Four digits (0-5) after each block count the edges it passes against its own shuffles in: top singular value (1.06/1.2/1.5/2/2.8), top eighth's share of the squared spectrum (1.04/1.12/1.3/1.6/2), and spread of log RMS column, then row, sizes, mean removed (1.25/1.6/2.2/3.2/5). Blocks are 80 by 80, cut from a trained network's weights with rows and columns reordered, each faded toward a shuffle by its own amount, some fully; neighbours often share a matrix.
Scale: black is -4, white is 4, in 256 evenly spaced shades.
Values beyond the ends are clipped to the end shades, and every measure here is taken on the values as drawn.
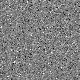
0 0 0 0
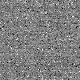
2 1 1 0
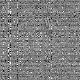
3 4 3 1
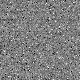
0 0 0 0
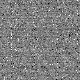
2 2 2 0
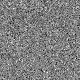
0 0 0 0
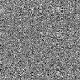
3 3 2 2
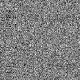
3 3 1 1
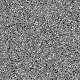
0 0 0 0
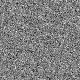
0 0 0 0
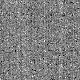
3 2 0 1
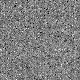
1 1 0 0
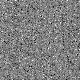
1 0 0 0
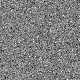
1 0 0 0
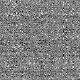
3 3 3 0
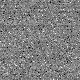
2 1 0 0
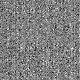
3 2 0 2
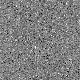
1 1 0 0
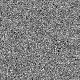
1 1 0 0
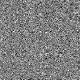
2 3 1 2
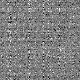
3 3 3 1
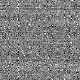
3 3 3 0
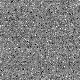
1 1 0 0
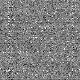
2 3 2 0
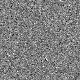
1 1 0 0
